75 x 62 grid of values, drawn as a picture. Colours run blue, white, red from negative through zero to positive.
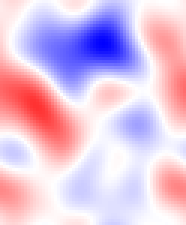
There are no lone odd cells. The bottom middle is the smoothest part. The field is smooth, with broad soft blobs. The middle left is the ninth with the highest average.
